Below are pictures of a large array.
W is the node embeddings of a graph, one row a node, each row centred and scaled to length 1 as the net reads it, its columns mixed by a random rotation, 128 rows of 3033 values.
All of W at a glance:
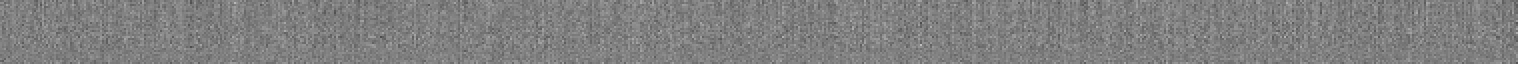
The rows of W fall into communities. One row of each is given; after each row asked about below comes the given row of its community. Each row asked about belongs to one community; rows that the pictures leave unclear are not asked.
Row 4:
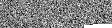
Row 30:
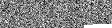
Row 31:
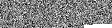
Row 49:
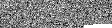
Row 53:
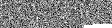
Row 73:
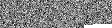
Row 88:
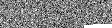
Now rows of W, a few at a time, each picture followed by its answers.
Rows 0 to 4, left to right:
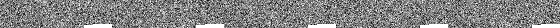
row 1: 49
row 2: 4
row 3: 73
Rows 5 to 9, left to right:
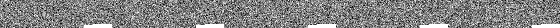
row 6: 31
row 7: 4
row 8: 49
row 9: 49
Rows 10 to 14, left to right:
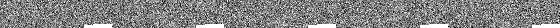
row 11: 4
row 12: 4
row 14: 31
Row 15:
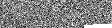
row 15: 31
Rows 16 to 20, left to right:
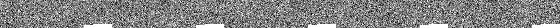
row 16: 49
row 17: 4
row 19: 73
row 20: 73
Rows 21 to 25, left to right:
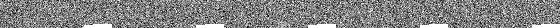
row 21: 49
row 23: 31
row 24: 88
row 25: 31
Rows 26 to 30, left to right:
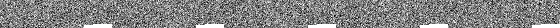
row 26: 30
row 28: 4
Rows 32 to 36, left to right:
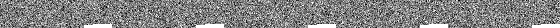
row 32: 4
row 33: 73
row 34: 4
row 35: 73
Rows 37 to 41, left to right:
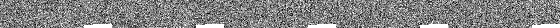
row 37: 4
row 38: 31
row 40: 31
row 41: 30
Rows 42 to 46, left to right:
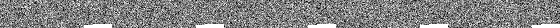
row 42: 4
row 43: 73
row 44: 49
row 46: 49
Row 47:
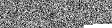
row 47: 73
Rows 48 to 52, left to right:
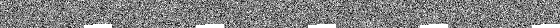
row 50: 73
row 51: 53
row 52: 31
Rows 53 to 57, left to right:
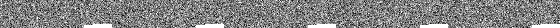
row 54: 49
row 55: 53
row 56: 4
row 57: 53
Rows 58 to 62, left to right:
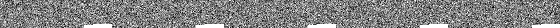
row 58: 53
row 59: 30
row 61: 49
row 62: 88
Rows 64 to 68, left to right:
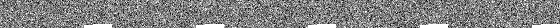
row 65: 4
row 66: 53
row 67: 53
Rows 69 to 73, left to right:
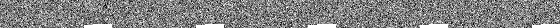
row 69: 4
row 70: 73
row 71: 49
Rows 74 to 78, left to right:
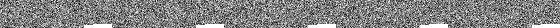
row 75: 31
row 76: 49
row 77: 49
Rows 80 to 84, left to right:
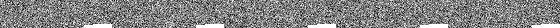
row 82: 49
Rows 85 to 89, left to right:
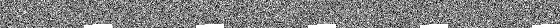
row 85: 31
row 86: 30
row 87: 49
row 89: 73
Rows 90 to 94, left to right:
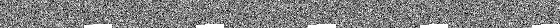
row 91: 73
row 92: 30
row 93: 73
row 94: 4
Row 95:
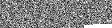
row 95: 73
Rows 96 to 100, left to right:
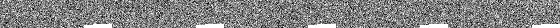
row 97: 88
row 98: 88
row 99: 49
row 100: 4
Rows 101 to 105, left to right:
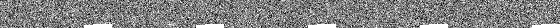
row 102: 4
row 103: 88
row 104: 49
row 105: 53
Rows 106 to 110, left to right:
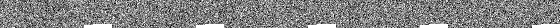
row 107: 88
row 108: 31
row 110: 73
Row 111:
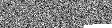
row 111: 30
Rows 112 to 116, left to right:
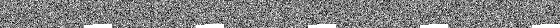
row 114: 88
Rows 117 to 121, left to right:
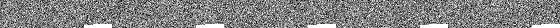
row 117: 73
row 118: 53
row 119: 31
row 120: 88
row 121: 49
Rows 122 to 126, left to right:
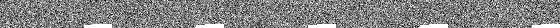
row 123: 53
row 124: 4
